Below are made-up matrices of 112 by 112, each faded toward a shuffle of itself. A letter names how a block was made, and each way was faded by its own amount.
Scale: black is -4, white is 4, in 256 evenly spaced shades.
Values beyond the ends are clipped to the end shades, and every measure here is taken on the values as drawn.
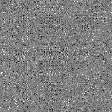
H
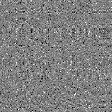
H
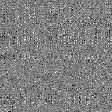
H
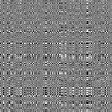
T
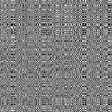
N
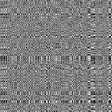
N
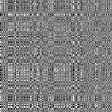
N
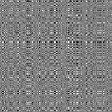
N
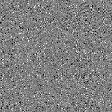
H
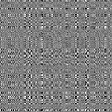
T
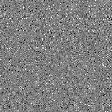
H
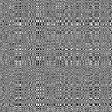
N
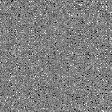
H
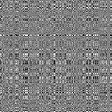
N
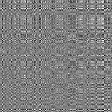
N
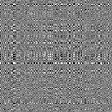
N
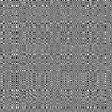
T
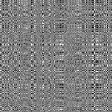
N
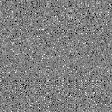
H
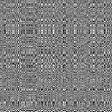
N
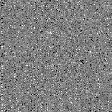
H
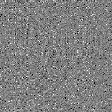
H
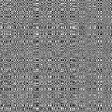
N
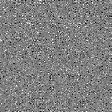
H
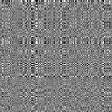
N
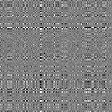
T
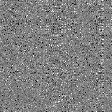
H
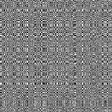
N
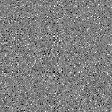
H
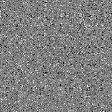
H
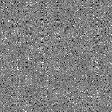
H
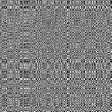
N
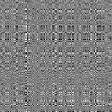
N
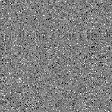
H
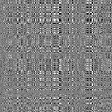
N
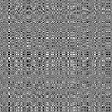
T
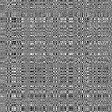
N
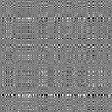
T
